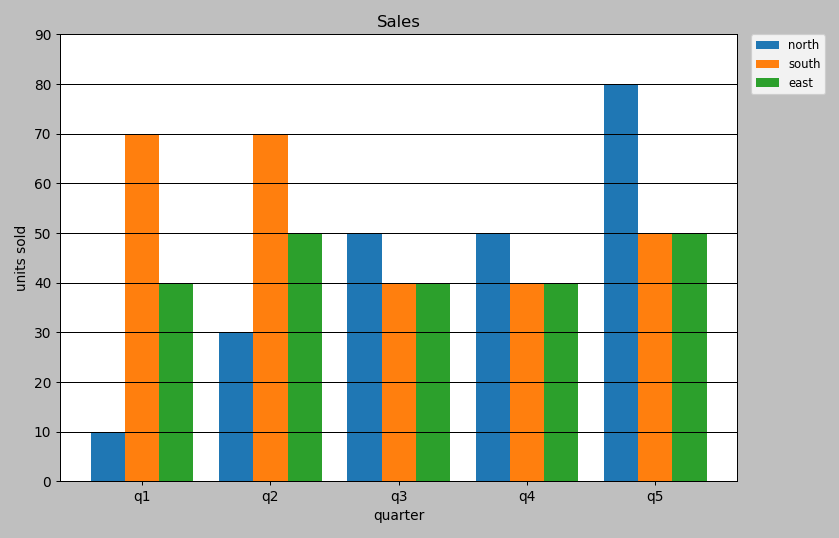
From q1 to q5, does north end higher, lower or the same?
higher
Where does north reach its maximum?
q5
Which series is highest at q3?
north
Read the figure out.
Title: Sales
x-axis: quarter, ticks q1 q2 q3 q4 q5
y-axis: units sold, ticks 0 10 20 30 40 50 60 70 80 90
Legend: north, south, east
Values:
north: 10 30 50 50 80
south: 70 70 40 40 50
east: 40 50 40 40 50
